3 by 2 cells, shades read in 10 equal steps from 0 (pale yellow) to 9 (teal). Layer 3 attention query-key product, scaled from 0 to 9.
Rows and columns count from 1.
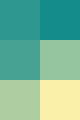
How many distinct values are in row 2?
2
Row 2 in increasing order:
4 7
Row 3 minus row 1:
-5 -9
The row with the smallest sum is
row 3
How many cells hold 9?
1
